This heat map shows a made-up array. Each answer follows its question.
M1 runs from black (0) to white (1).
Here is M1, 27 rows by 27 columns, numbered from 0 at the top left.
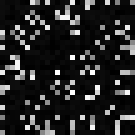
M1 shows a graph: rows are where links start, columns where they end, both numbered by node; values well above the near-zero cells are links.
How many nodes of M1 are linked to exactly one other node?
2
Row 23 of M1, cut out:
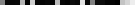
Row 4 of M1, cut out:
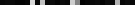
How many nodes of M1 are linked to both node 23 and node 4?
1
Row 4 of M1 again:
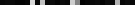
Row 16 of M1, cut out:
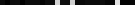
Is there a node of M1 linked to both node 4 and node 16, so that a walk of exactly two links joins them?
yes
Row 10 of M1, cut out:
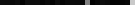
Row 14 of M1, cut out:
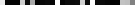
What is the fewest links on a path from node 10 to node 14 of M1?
2
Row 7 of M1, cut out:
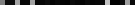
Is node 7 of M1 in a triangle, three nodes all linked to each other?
yes
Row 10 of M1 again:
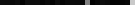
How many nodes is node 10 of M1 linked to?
2
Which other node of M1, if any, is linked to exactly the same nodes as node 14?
node 23
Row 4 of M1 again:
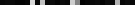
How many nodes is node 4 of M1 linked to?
5
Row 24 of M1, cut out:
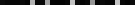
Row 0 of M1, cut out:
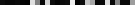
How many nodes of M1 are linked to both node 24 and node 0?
5
